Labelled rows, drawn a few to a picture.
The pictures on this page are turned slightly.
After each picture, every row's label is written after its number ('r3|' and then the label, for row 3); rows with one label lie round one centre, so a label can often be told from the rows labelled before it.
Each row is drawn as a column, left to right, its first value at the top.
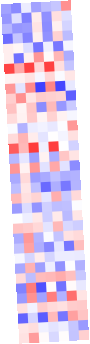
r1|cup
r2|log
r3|cup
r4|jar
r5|cup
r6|jar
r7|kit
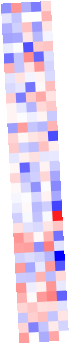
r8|log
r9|kit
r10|jar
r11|log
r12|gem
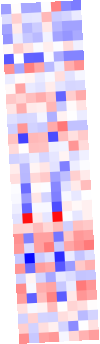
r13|log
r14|gem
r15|log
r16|log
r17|gem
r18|kit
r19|log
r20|log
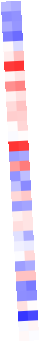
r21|cup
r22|cup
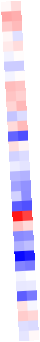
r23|gem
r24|gem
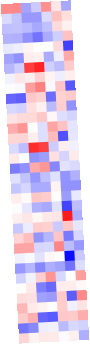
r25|kit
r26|kit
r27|cup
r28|cup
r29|kit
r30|gem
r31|jar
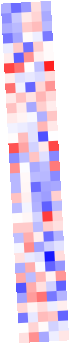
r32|cup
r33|log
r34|jar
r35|gem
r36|cup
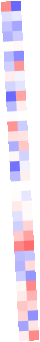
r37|kit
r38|log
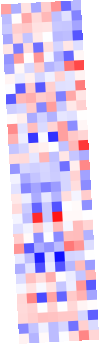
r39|kit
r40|jar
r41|gem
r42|jar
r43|gem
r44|kit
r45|log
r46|cup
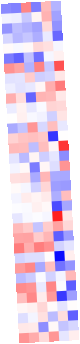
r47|log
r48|log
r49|kit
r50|log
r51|gem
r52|cup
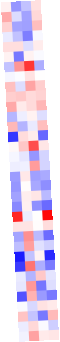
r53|gem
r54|log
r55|cup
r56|gem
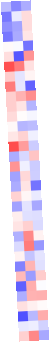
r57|cup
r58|log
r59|jar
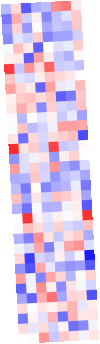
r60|cup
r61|gem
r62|log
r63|jar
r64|cup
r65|kit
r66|kit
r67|gem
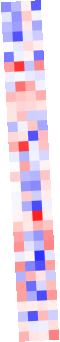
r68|log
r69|cup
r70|gem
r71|log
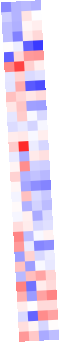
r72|log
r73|cup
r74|jar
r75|jar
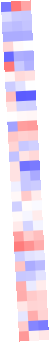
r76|log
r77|kit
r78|kit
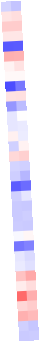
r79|jar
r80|jar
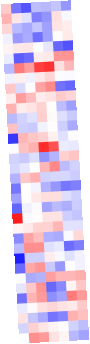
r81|gem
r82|log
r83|log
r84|cup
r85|cup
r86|jar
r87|jar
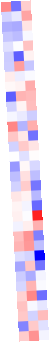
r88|kit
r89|log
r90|gem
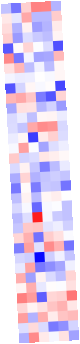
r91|jar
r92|log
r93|gem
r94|kit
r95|kit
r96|jar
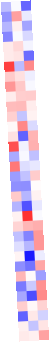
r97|cup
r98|gem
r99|log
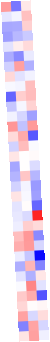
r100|kit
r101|log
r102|gem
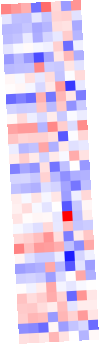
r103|kit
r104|kit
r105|kit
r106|log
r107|kit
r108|gem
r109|jar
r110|kit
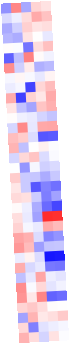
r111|log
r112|kit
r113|jar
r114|gem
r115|gem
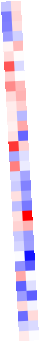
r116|cup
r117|gem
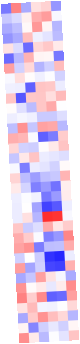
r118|log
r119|kit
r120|jar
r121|gem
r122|gem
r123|log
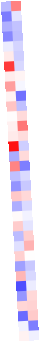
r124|cup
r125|kit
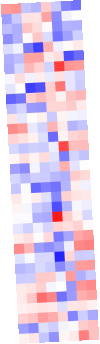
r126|kit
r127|kit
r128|jar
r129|jar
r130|gem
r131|cup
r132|log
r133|log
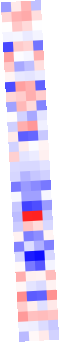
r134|jar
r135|gem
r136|gem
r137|jar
